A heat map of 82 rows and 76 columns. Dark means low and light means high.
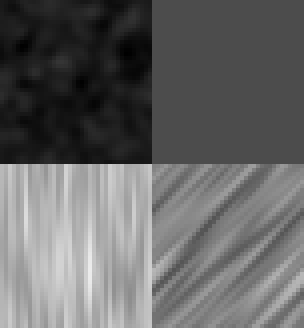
The table splits into 2 rows of 2 panels. Panel 1,1: very low, blotchy, faint in contrast. Panel 1,2: low, flat. Panel 2,1: high, streaked downward. Panel 2,2: middling, slanting up to the right.
